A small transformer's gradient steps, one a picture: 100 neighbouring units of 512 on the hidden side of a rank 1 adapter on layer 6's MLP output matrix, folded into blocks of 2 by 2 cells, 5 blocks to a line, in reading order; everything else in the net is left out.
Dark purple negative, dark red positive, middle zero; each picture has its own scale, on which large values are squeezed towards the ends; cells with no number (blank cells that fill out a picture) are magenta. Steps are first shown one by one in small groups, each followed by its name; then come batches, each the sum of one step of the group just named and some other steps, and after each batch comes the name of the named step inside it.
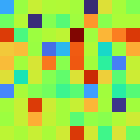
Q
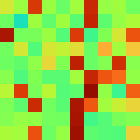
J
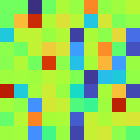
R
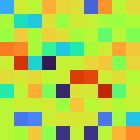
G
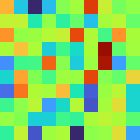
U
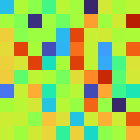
Q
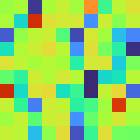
R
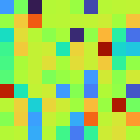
R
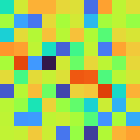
G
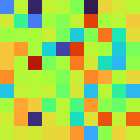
Q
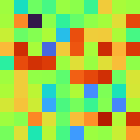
U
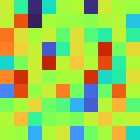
U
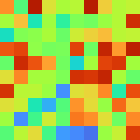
G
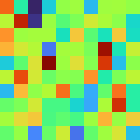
U
